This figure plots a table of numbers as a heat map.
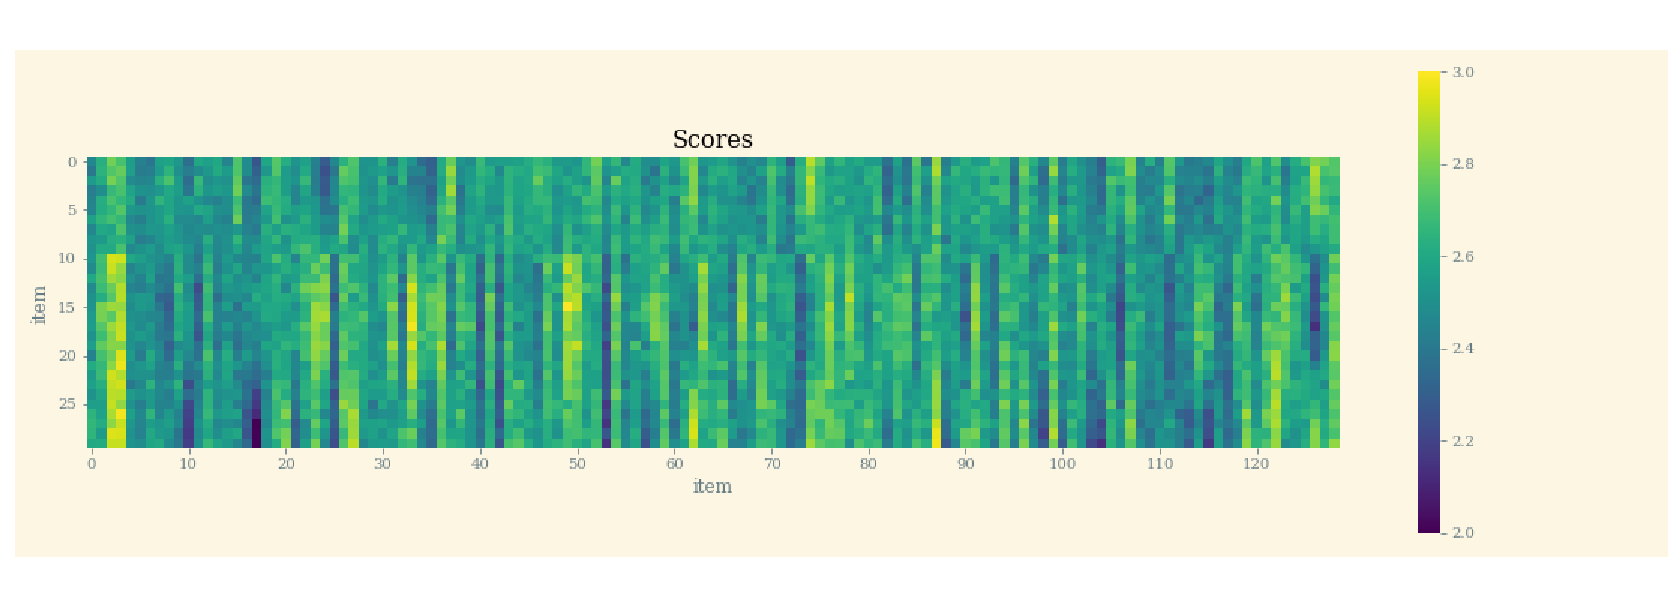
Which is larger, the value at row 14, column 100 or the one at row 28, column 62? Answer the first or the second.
the second
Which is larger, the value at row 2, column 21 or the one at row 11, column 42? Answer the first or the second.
the first
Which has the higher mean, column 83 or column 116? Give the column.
83
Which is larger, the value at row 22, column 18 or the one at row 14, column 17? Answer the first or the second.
the second
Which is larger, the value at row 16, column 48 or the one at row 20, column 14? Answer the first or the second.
the second
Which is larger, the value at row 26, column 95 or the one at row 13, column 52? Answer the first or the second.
the second
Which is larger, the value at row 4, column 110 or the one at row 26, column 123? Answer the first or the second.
the second
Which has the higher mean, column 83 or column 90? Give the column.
83
